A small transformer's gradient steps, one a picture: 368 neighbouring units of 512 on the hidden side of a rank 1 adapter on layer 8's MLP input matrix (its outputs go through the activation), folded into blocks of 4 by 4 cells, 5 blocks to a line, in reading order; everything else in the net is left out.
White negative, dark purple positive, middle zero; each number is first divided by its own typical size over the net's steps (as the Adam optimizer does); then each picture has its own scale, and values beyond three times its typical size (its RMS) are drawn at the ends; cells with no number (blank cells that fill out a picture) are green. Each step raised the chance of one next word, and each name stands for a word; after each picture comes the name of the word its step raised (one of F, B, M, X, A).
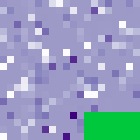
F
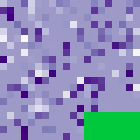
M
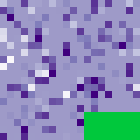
M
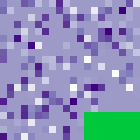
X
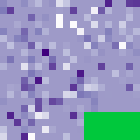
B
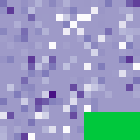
B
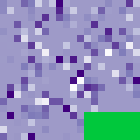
X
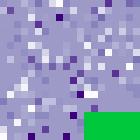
F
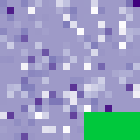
B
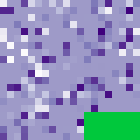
M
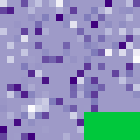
M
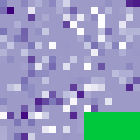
B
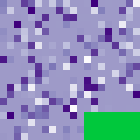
X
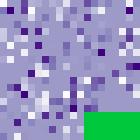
M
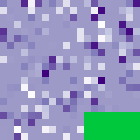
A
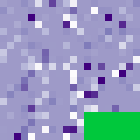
F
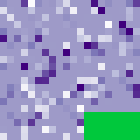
A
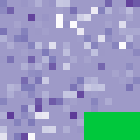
B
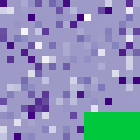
M
